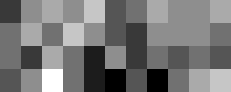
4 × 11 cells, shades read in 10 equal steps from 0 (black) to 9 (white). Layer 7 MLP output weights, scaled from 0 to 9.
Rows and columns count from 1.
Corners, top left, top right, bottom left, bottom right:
2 6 3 7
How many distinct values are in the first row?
6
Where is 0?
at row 4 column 6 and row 4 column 8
